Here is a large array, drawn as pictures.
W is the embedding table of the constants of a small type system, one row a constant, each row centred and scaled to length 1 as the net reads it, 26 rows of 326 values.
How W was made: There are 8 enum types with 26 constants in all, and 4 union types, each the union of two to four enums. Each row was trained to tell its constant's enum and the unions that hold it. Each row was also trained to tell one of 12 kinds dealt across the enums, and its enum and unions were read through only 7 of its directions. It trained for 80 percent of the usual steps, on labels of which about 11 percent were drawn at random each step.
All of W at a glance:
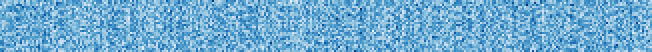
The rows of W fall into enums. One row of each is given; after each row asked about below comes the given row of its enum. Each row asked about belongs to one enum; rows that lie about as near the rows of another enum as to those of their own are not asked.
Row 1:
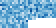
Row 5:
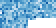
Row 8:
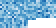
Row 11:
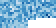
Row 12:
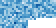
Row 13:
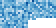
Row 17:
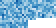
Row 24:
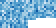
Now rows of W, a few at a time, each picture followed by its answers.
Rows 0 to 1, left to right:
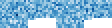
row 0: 1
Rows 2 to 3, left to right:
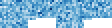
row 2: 17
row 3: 11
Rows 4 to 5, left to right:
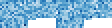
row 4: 8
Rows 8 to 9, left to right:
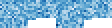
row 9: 5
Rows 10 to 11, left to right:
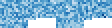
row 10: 12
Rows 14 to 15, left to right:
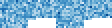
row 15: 5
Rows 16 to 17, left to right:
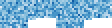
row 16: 1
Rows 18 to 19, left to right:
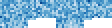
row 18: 11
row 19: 11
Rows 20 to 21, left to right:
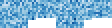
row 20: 17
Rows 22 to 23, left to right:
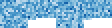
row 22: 13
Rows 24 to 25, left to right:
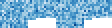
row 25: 17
